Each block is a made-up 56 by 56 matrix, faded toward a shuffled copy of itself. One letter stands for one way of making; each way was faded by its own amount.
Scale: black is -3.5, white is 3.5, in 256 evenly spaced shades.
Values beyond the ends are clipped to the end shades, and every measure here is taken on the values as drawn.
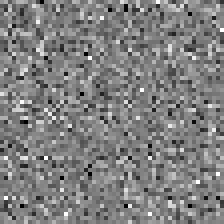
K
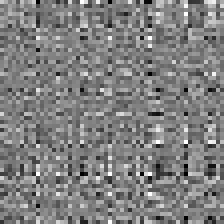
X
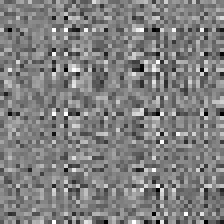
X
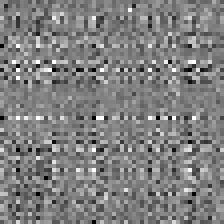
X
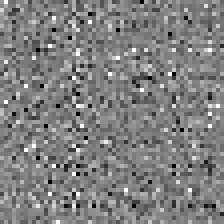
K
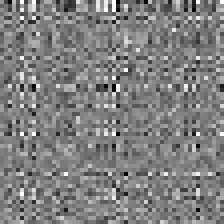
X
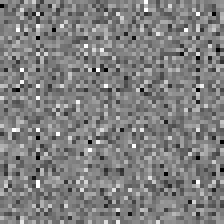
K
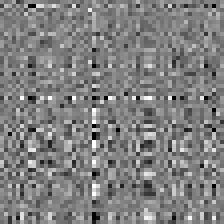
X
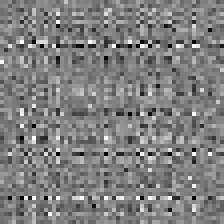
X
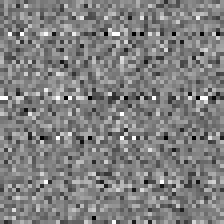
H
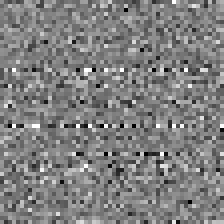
H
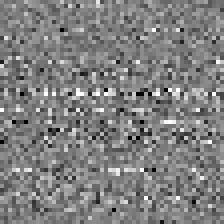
H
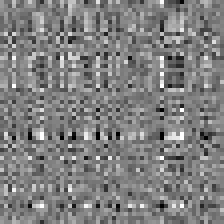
X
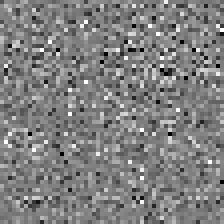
K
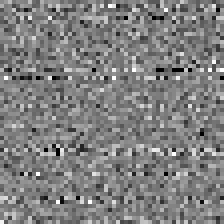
H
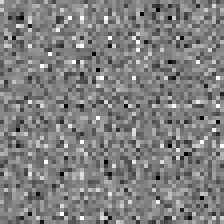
K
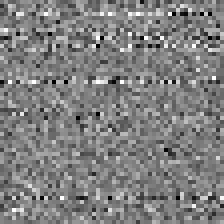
H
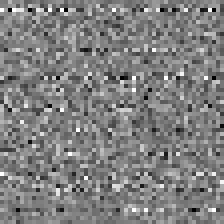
H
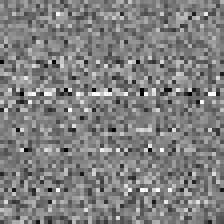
H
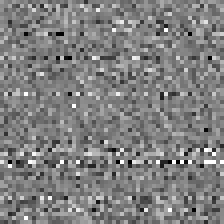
H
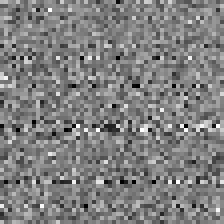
H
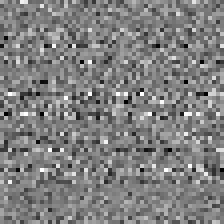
H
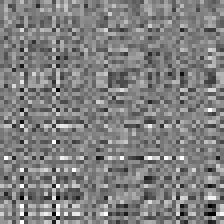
X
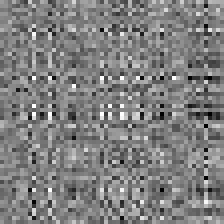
X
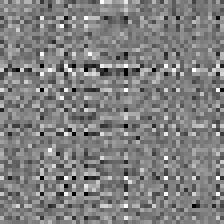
X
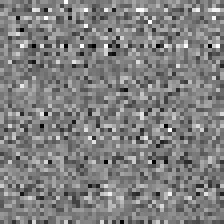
H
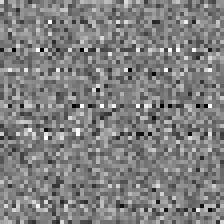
H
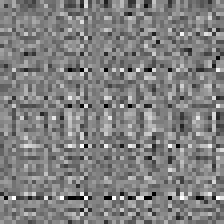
X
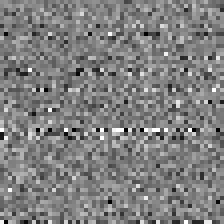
H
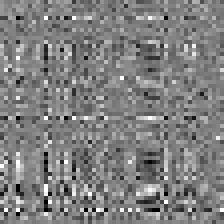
X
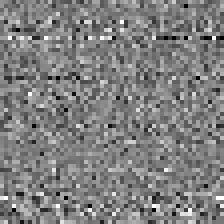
H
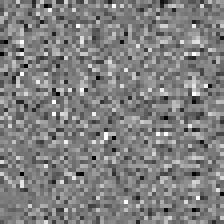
K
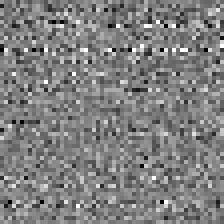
H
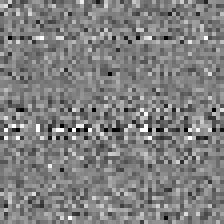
H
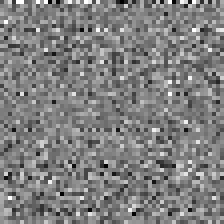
H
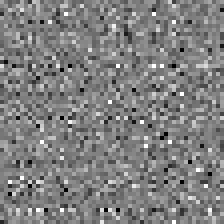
K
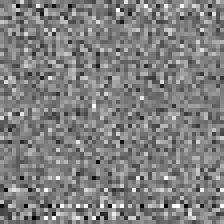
H
